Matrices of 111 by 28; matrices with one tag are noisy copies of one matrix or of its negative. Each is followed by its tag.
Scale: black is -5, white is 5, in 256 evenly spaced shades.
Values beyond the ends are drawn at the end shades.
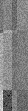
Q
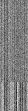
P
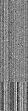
P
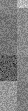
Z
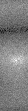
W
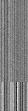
P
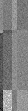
Q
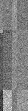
Q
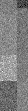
Z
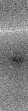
W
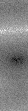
W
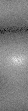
W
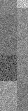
Z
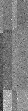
Q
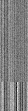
P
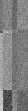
Q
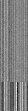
P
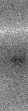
W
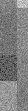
Z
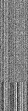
P
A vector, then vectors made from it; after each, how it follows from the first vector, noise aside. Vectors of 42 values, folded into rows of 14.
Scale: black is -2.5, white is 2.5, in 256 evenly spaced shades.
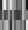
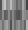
shrunk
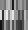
wrapped around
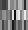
wrapped around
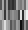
wrapped around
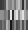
wrapped around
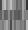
shrunk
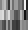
wrapped around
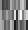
wrapped around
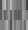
shrunk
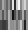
wrapped around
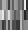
wrapped around
